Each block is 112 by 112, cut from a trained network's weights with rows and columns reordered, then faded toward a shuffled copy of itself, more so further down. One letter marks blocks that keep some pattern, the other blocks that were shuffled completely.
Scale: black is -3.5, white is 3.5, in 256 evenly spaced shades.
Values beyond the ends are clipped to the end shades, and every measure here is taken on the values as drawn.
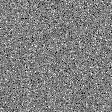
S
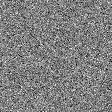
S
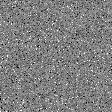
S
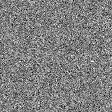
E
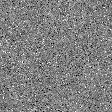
S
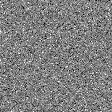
E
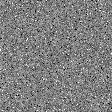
S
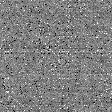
E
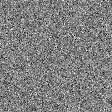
S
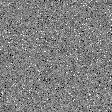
S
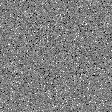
S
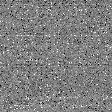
E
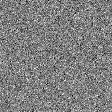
E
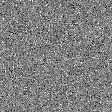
S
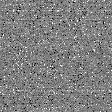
E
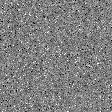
S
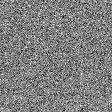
S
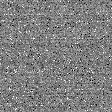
E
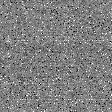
E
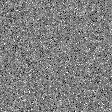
S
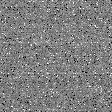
E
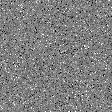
S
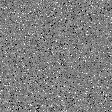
S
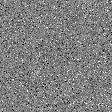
S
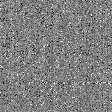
E
